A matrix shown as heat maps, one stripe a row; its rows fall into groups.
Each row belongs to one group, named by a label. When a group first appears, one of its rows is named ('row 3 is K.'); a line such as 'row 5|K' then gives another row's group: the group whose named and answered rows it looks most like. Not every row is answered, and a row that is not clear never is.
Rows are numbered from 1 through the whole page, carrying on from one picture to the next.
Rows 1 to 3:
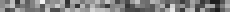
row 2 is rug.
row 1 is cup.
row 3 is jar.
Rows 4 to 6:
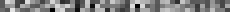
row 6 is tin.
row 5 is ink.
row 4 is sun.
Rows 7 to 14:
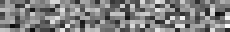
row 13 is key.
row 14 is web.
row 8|sun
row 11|rug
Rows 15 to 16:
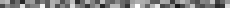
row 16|cup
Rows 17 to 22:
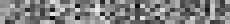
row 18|ink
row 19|web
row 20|ink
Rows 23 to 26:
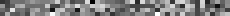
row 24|jar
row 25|tin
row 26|rug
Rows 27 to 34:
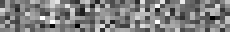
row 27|rug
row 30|sun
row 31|cup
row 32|ink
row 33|tin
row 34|ink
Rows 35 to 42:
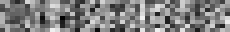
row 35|sun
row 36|rug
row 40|key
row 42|rug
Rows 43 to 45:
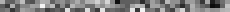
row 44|cup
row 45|key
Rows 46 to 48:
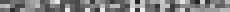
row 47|sun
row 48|key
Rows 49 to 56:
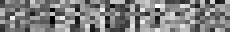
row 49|cup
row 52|jar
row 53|tin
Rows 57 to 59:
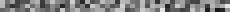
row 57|sun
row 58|key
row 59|cup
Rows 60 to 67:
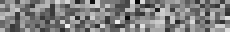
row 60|ink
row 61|web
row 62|tin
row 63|web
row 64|key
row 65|cup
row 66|key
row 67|key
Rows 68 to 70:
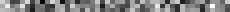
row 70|web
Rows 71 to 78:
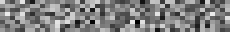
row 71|jar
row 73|ink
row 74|web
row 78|sun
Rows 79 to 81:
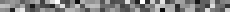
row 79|rug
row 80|web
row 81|jar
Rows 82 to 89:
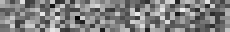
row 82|jar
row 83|web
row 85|cup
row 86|rug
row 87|sun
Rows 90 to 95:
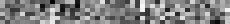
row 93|jar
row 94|rug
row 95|jar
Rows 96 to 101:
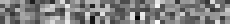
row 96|web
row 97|ink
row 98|jar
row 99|key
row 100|ink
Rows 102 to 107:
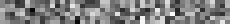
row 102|sun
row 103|sun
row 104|web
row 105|jar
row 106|key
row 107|rug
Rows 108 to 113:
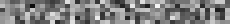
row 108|key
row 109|web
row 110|cup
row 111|ink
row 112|ink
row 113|sun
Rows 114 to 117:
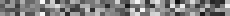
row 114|cup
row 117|cup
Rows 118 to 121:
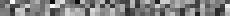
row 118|tin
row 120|jar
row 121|jar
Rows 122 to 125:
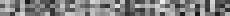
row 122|web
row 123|cup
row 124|web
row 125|jar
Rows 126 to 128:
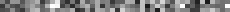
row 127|rug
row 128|sun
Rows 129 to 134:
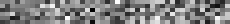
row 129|cup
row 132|rug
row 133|key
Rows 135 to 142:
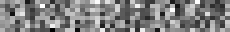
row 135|web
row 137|jar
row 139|web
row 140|ink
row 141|ink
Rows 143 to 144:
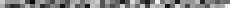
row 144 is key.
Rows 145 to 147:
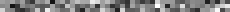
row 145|web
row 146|key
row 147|sun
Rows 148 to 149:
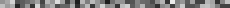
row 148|rug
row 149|sun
